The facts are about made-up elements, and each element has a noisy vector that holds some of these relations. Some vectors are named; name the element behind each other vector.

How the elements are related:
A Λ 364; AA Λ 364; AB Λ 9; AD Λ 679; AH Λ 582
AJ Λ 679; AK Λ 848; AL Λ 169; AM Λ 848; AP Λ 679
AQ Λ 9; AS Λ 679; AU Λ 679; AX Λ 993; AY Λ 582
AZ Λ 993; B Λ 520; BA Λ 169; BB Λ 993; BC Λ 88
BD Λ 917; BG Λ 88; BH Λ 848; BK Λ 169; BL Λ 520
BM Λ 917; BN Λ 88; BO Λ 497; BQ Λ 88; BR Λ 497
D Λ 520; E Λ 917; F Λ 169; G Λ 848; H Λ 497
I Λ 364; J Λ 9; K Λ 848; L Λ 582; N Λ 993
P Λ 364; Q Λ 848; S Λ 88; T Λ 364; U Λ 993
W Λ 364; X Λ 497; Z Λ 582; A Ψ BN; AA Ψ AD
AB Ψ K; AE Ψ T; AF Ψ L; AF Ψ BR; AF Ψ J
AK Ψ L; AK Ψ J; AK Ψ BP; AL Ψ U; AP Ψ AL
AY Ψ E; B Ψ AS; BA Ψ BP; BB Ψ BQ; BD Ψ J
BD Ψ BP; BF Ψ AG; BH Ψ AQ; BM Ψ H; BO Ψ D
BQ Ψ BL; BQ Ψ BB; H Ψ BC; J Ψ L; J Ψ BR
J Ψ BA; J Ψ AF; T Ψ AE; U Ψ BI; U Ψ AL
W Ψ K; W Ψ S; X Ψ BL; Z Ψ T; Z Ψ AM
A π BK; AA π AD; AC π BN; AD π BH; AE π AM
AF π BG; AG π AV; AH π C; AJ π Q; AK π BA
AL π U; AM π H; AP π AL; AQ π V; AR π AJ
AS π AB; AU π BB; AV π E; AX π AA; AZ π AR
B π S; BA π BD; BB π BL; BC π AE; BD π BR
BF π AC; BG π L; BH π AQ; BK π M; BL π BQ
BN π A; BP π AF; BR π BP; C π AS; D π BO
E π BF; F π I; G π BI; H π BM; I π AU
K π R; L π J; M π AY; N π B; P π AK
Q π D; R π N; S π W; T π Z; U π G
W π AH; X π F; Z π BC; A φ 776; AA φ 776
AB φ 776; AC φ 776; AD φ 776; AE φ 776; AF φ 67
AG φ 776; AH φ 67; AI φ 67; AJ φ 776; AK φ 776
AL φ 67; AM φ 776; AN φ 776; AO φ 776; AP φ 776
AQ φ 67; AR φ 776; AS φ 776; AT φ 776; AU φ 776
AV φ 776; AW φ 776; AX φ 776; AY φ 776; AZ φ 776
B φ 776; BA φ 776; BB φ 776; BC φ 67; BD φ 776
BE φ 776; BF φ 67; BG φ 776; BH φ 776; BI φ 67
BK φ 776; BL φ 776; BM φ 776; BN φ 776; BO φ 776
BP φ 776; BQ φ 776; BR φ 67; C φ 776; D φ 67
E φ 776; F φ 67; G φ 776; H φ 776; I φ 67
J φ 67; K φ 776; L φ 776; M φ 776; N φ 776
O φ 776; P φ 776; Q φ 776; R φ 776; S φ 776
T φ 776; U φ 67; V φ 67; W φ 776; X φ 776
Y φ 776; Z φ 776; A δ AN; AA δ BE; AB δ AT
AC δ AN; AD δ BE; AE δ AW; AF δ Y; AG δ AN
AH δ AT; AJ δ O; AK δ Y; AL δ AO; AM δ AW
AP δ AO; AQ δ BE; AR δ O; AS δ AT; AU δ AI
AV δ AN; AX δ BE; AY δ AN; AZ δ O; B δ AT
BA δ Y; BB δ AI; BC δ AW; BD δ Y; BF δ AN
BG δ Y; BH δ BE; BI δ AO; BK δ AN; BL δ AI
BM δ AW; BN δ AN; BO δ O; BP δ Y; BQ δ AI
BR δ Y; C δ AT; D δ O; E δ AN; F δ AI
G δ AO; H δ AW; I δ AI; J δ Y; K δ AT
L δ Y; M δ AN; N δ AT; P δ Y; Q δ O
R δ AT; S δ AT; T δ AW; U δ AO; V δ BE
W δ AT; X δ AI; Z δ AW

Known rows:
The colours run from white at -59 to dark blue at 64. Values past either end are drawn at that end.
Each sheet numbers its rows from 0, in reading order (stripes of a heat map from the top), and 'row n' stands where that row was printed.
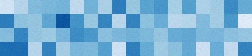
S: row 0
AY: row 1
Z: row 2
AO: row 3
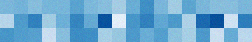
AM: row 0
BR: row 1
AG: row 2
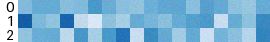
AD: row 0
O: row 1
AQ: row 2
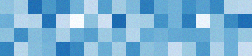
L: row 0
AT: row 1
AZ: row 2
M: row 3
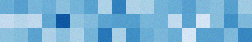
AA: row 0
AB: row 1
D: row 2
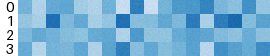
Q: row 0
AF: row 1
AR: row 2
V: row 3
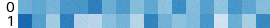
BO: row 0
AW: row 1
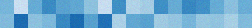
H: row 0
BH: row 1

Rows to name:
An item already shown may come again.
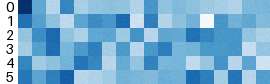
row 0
AN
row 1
BF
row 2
P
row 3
BP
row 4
M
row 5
Y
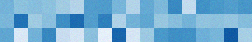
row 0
U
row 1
BH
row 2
BB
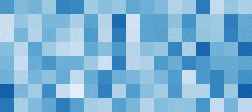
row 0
BN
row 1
N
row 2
N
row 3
BC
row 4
H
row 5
V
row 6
AI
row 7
A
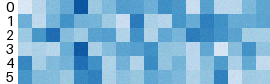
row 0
AS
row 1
H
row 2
P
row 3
AB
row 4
M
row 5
BN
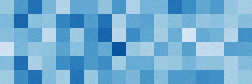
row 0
P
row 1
BH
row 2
AQ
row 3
B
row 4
BH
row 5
BA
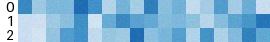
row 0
M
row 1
AH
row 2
C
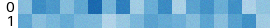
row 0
BD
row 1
BQ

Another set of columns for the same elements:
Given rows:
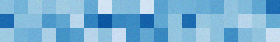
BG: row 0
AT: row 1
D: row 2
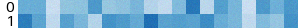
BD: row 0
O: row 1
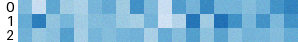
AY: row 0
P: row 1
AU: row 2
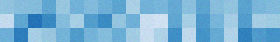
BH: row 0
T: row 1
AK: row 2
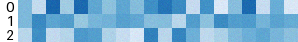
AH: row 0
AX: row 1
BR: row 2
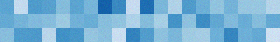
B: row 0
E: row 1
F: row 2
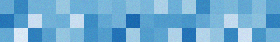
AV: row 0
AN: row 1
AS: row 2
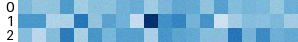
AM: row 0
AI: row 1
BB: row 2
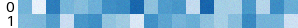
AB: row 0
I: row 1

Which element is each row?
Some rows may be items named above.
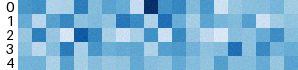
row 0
AI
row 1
S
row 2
AF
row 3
BB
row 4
AC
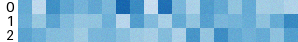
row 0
B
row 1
BK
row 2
E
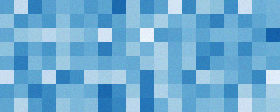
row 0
C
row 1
X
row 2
L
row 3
X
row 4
AG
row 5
U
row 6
K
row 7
S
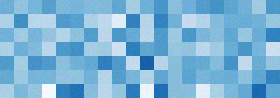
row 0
BL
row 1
BR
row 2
M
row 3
BF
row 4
N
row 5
BK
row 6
J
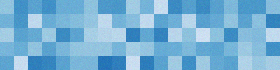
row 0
AP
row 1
BP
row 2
V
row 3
BN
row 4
W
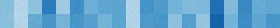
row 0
BB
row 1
BQ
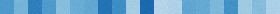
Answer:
R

